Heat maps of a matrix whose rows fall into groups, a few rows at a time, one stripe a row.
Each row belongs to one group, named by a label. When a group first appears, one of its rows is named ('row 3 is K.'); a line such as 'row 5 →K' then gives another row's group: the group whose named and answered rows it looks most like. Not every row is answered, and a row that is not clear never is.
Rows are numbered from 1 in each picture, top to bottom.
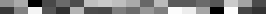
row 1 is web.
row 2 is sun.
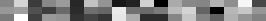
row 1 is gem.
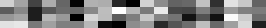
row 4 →gem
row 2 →web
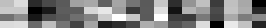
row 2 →web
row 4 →gem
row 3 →web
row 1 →web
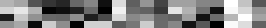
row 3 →sun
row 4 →gem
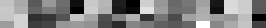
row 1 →gem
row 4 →gem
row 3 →web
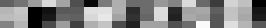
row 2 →web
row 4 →gem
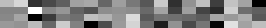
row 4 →sun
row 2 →sun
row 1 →web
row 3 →web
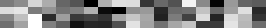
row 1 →sun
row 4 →sun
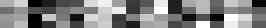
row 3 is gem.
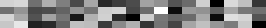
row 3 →gem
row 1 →gem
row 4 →web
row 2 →web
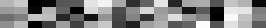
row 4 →gem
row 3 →sun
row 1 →web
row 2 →gem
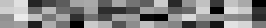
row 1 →web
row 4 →gem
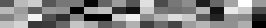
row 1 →sun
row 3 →sun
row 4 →web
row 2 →gem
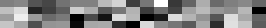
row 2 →web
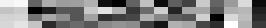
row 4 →sun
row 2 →web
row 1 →gem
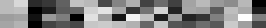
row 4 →web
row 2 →web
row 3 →gem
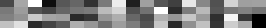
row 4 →web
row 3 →sun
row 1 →sun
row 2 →web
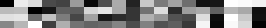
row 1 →sun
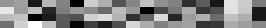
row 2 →sun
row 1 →gem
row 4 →sun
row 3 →web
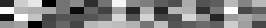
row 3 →sun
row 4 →web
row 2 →sun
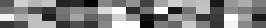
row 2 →web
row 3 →sun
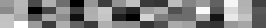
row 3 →gem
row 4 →sun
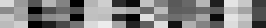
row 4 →web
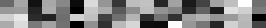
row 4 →sun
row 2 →gem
